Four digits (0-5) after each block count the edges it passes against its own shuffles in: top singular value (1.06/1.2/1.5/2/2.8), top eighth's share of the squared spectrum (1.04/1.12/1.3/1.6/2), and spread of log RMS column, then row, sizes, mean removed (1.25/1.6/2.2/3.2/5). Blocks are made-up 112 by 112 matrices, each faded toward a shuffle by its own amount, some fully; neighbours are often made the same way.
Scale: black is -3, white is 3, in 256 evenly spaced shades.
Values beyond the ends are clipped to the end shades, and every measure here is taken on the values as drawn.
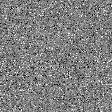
0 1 0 2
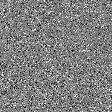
0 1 0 2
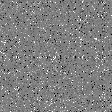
3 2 1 1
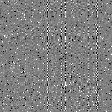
5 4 3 1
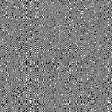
5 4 3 3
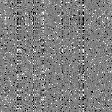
5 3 3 2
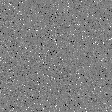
0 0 0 0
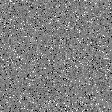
3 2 0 0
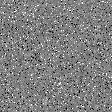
2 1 0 0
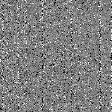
2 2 3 0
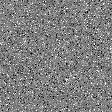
0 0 0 0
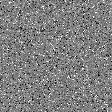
0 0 1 0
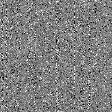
1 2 3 0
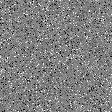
0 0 0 0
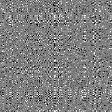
5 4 3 3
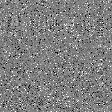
4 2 1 1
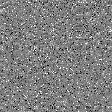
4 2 1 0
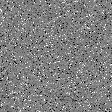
0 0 0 0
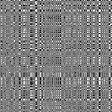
5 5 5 4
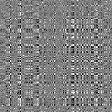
5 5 4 4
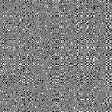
5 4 3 3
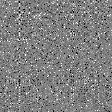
4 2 1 1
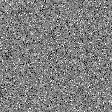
0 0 1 0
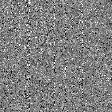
1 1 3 0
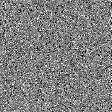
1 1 2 0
